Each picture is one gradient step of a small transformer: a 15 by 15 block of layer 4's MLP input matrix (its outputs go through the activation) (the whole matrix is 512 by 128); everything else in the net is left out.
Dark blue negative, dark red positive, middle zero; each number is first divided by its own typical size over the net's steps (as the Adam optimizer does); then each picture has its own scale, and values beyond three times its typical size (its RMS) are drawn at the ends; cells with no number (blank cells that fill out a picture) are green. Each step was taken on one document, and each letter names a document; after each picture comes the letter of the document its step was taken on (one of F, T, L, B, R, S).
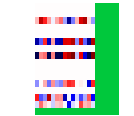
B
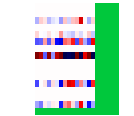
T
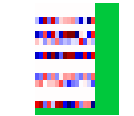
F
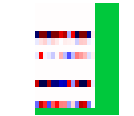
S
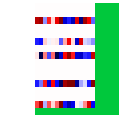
B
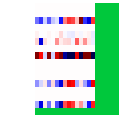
T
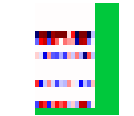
S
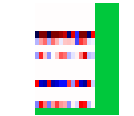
S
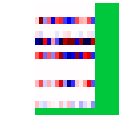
T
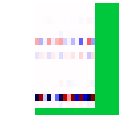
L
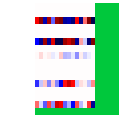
B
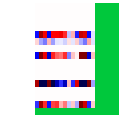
S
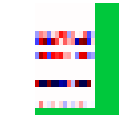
S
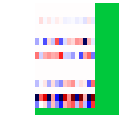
L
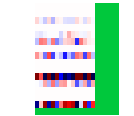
F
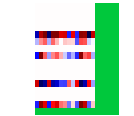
S
